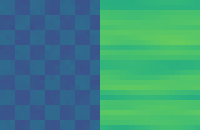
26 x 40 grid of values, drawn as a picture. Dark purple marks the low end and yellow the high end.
It is made of 1 by 2 panels. Panel 1,1: low, checkered, faint in contrast. Panel 1,2: high, streaked across, faint in contrast.
